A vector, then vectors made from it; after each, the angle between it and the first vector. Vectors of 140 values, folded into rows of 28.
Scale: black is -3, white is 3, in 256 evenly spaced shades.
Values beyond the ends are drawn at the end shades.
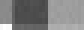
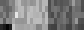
nearly opposite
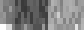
nearly parallel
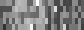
partly opposed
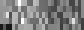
partly opposed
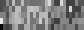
partly opposed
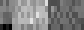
nearly opposite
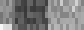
nearly parallel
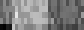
nearly opposite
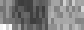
nearly parallel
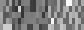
partly aligned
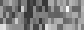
partly aligned
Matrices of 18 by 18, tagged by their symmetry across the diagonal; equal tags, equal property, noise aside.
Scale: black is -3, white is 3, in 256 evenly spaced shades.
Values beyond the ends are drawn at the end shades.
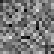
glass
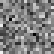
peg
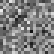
glass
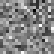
peg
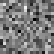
peg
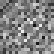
glass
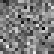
peg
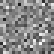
glass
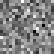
peg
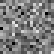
peg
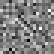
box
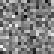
box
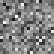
glass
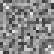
glass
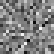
box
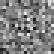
box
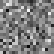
peg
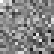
glass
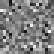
box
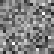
glass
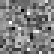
box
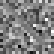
box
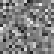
box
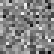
peg
